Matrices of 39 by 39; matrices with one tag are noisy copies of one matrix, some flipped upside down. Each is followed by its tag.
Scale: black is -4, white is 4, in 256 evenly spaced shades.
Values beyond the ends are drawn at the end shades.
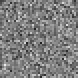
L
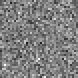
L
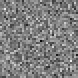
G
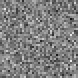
G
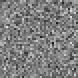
G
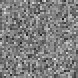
L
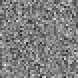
L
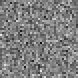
L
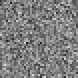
L
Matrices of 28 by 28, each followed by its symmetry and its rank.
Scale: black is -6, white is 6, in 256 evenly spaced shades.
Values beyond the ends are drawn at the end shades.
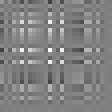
symmetric, rank one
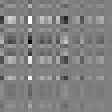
neither, rank one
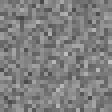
neither, full rank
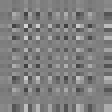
symmetric, rank one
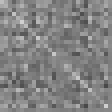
symmetric, rank five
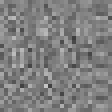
neither, rank five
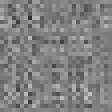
neither, rank five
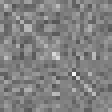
symmetric, rank five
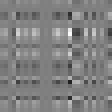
neither, rank one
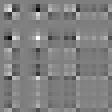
symmetric, rank one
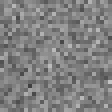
neither, full rank
